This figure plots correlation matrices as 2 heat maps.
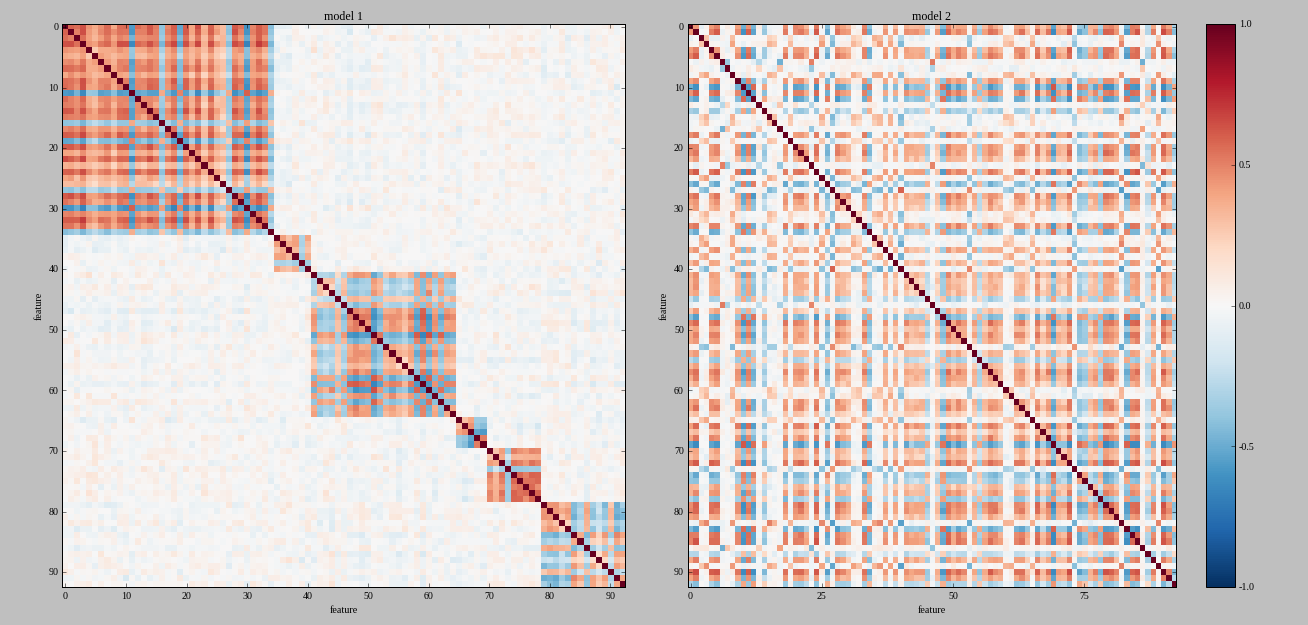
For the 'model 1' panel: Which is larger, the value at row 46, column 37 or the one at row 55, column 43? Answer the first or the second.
the first
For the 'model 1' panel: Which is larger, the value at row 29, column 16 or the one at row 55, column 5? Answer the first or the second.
the second
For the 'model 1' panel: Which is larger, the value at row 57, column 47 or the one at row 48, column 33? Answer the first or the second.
the first
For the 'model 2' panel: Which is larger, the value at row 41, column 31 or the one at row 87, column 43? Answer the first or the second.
the first
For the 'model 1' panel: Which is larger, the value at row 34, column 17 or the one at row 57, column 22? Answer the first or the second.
the second
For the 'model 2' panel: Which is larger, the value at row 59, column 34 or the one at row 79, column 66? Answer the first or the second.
the second
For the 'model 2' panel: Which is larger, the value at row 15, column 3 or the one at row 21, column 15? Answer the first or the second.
the first
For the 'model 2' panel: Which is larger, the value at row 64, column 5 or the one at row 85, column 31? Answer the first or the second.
the first
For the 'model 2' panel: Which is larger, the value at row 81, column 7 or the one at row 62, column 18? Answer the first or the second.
the second
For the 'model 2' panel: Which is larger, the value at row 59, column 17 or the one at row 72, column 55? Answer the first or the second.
the first
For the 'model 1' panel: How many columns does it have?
93
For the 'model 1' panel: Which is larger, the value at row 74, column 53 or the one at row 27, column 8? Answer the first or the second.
the first
